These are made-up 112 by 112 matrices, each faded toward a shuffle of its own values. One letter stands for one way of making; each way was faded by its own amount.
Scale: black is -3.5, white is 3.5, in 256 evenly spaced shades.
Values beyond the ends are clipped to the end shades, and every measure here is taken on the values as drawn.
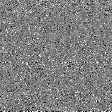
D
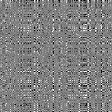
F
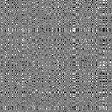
F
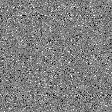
D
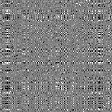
F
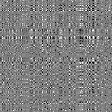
F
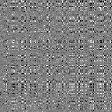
F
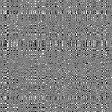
F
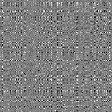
F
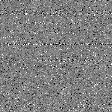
D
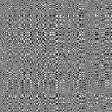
F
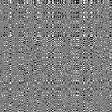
F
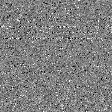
D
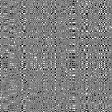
F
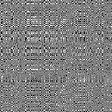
F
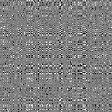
F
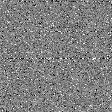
D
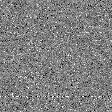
D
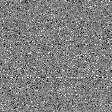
D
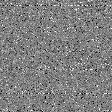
D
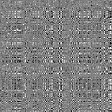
F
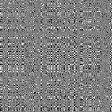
F
